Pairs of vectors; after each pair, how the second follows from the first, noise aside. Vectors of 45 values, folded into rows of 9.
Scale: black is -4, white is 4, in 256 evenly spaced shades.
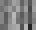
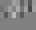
partly zeroed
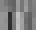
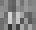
sign-scrambled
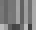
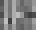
wrapped around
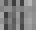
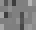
partly zeroed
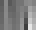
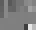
partly zeroed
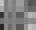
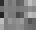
wrapped around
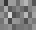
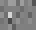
partly zeroed
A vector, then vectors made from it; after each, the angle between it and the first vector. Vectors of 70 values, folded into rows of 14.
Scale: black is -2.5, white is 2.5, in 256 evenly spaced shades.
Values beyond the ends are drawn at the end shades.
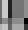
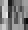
nearly parallel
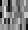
partly aligned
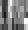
nearly opposite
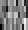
partly opposed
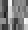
nearly opposite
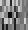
orthogonal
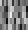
partly opposed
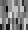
partly opposed
